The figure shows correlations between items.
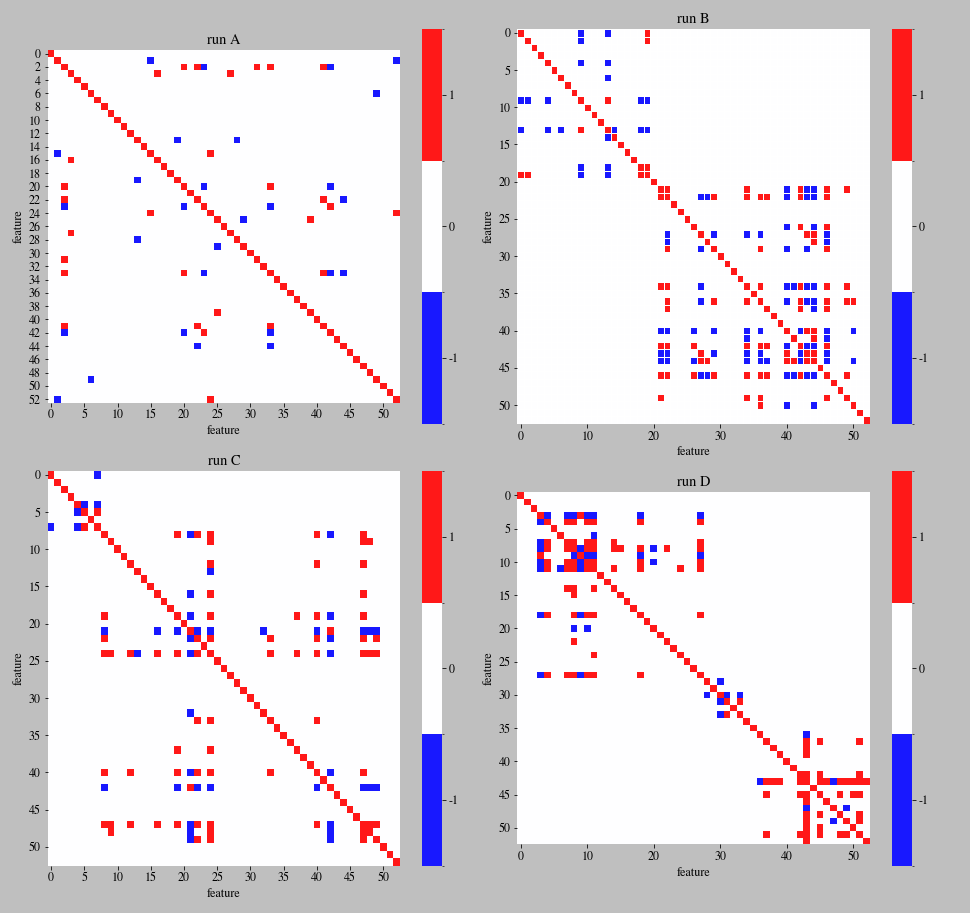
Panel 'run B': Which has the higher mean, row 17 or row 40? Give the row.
17
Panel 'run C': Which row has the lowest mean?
21
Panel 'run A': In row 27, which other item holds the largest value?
3
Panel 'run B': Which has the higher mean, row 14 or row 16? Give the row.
16
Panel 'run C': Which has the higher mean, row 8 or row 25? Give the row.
8
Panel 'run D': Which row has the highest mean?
43
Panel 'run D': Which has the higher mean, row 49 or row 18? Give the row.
18
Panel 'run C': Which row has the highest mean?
24
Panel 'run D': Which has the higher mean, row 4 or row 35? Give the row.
4
